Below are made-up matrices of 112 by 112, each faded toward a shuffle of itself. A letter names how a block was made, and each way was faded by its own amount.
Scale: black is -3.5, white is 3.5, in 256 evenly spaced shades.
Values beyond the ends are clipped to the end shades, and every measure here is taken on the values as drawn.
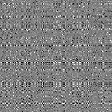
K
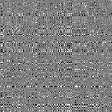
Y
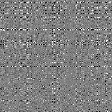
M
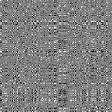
K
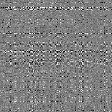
M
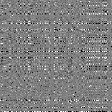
Y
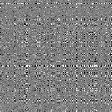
M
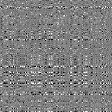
Y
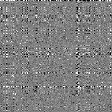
M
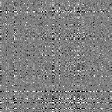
M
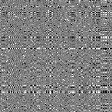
K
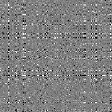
M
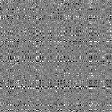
Y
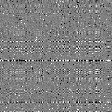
K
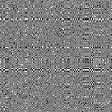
K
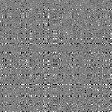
M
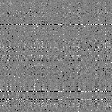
M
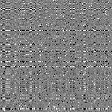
K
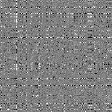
M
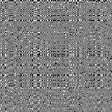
K
